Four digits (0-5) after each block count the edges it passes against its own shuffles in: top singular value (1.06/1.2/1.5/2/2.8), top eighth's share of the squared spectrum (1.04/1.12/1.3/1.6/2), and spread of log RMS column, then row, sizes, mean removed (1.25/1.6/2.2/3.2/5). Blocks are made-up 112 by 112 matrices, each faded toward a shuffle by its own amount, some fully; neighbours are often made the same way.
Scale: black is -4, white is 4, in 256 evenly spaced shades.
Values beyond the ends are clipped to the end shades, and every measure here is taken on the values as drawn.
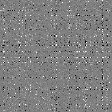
3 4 3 3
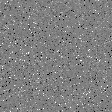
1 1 0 0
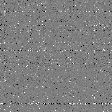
3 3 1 2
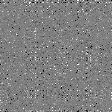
3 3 2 2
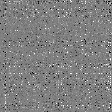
3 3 2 3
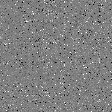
2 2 1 1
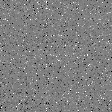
2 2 1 1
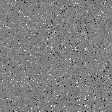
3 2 1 1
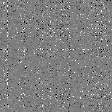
3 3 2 2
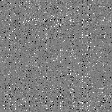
3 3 2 2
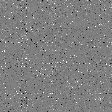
2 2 1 1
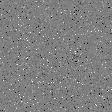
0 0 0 0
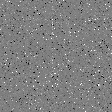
1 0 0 0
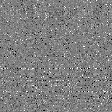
4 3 1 2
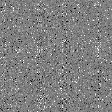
4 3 2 1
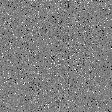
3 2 1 0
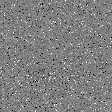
2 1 0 0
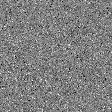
2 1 0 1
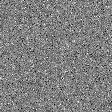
0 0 0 0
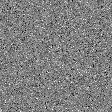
0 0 0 0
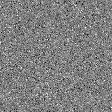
3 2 0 1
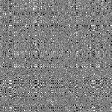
5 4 3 3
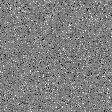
2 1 0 0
